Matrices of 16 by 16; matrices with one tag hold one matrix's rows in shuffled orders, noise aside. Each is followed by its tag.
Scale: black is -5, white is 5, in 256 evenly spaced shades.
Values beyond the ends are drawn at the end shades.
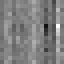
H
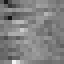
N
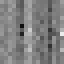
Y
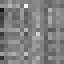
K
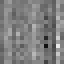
H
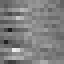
N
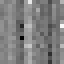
Y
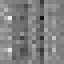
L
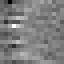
N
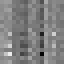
L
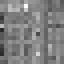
K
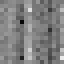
Y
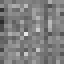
K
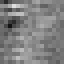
N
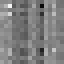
L
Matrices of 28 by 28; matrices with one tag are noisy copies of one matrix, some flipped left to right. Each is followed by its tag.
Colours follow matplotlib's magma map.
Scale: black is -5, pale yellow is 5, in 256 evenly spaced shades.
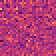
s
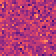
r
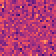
r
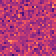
r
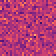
s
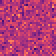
r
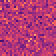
s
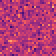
r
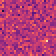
r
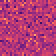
s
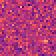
r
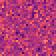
r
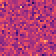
r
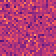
s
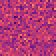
s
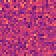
s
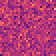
s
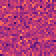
s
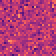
r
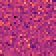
s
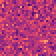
r
